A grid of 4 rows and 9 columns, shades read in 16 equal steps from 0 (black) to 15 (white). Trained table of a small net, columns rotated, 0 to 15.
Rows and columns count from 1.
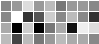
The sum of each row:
83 73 67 81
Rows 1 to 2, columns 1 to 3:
8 9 13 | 8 15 3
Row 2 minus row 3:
-2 15 -9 5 5 -2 10 -6 -10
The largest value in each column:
11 15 13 9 12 11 11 14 13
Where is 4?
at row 4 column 2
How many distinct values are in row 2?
6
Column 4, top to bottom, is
9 5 0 7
